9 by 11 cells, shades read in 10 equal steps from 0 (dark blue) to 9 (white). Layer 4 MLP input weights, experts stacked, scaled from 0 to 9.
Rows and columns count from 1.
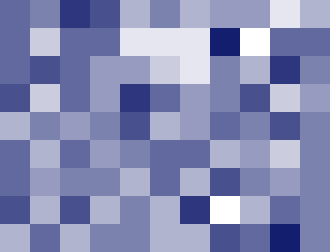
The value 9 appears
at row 2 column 9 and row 8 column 8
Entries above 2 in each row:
9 10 9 8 9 11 10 8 9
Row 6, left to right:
3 6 3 5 4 3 3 6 5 7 4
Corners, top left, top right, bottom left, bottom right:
3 6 6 4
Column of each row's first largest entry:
10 9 7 2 1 10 5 8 1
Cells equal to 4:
20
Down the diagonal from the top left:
3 7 3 5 2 3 6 9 3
